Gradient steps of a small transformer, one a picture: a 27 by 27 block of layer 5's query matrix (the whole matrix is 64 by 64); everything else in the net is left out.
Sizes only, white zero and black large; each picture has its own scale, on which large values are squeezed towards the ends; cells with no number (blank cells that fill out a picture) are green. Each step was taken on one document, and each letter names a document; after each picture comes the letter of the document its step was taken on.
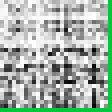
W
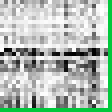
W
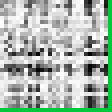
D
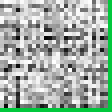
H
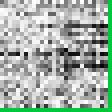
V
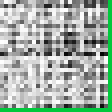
V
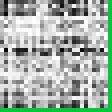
V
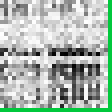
V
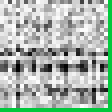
H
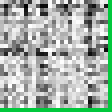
D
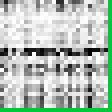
D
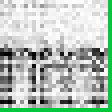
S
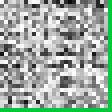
S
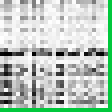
S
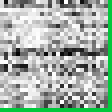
V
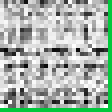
D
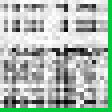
W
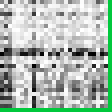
S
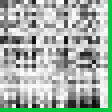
W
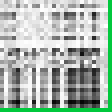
W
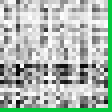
H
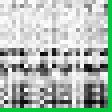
D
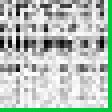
H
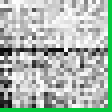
S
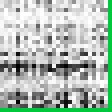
H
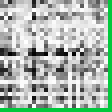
S
